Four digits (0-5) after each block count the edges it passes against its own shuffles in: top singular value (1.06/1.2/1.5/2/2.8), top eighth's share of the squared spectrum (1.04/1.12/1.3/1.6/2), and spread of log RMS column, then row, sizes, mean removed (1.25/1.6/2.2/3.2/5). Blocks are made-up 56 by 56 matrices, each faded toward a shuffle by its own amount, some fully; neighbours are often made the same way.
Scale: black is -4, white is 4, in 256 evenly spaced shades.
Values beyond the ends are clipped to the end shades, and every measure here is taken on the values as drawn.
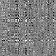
4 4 3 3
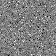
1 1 0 0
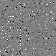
2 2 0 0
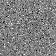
0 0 0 0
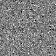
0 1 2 0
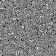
0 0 0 0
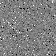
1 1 0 0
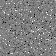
0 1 0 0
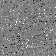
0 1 0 0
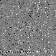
2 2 0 1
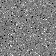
0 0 0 0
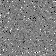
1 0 0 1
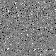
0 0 0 1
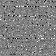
2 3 0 2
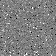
0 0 0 0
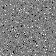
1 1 0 0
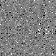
3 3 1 1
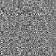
4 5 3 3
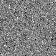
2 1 0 0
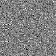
3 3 1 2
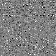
3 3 1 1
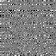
4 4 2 3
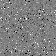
1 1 0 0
